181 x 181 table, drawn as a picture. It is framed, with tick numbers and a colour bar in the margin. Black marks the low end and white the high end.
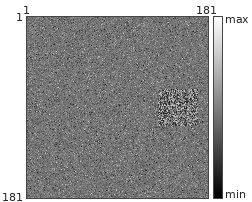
There are no regular stripes. Values change most from cell to cell in the middle right. The texture is fine-grained noise. A few values lie far out on both sides of the bulk. In the middle right lies a patch that is rougher than the rest. There is no overall slope.
